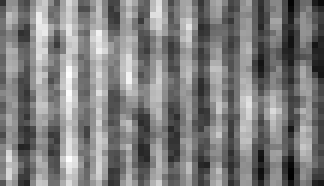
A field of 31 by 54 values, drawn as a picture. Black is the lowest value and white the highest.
Stripes running up and down repeat 11 times from left to right. Streaks run downward. The top right is the ninth with the lowest average. On average the colour sits 50% of the way up the scale.
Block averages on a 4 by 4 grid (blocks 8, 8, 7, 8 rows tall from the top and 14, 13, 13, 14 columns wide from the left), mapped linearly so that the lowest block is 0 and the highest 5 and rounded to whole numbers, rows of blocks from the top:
4420
4520
3313
4311
